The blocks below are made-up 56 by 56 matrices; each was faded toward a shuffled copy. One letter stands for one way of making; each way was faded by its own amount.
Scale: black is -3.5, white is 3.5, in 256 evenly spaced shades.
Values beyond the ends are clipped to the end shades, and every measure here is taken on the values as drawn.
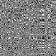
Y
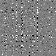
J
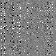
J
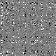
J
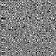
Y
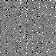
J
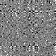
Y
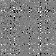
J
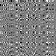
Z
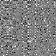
Y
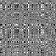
Z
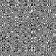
Y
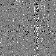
J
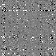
J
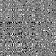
Y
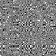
Y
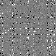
J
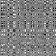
Z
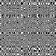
Z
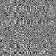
Y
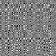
Z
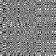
Z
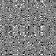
Y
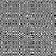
Z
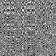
Y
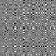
Z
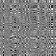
Z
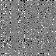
J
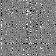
J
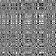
Z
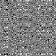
Y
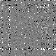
J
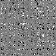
J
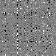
J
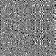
Y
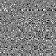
Y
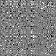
Y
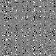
J
